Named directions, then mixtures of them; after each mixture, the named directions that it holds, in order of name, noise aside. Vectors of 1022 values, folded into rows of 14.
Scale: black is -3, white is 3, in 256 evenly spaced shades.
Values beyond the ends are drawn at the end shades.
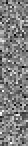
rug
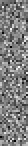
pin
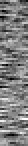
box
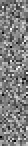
pin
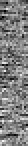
box, pin, rug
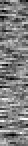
box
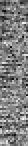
box, pin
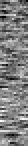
box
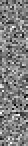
pin, rug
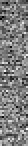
box, pin, rug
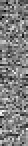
box, pin, rug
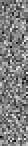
pin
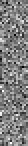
rug
